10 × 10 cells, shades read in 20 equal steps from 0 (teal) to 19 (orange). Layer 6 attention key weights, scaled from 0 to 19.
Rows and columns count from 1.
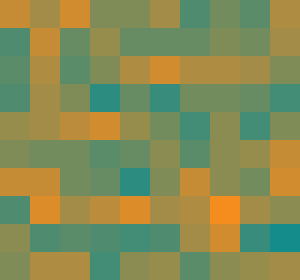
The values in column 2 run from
5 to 17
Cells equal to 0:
1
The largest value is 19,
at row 8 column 8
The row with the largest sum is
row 8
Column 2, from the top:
12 15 13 12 12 8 15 17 5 13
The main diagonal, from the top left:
15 15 6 2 11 10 15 19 3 12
